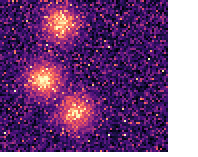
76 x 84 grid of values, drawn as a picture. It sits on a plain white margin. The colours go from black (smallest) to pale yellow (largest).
Average level on the scale: 30%. Histogram: skewed, a long tail of high values. Bumps: three. Mirror symmetry: none.
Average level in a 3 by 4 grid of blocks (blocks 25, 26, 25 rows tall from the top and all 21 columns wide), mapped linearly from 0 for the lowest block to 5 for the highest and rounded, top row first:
0 5 0 0 | 2 4 0 0 | 0 3 1 0
